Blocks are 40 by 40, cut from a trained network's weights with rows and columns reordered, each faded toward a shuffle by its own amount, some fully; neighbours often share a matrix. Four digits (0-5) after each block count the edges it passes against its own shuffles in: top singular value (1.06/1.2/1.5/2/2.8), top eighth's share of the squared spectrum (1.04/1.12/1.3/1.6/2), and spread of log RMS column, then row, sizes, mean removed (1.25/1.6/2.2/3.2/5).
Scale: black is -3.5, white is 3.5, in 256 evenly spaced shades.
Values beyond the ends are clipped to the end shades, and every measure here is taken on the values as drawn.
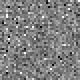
0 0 0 0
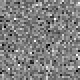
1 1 0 0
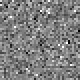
1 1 0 0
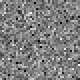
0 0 0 0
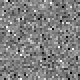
0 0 0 0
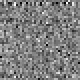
3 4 1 2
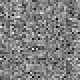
2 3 0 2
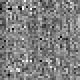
2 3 0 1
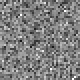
0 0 0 0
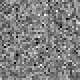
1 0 0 0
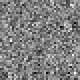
2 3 0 1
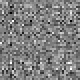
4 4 1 2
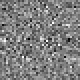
3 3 0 1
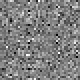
3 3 2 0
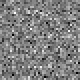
2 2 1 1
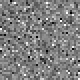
0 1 0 0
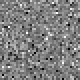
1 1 0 0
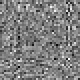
4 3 2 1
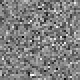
2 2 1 0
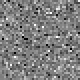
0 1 0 0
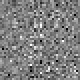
3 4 2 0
